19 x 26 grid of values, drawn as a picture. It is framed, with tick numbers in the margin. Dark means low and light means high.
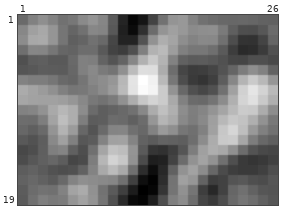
Slope: none. Lone odd cells: none. Histogram: bell-shaped. Stripes: none.
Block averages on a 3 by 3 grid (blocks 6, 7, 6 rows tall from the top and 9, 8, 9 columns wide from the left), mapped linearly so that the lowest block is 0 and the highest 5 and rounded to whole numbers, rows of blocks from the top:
2 2 1 / 3 5 5 / 2 0 1
